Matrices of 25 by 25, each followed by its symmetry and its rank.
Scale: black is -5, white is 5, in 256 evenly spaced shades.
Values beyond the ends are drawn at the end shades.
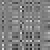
neither, rank two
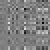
neither, rank two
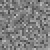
symmetric, full rank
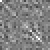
symmetric, rank five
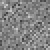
symmetric, full rank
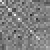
symmetric, rank five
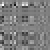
neither, rank two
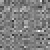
neither, rank five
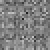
neither, rank five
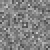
symmetric, full rank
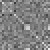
symmetric, rank five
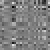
neither, rank two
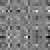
neither, rank two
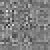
neither, rank five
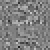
neither, rank five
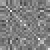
symmetric, rank five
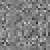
neither, rank five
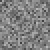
symmetric, full rank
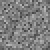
symmetric, full rank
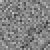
symmetric, full rank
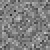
symmetric, full rank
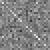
symmetric, rank five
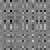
neither, rank two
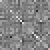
symmetric, rank five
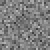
symmetric, full rank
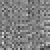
neither, rank five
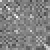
symmetric, rank five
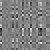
neither, rank two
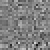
neither, rank five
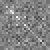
symmetric, rank five
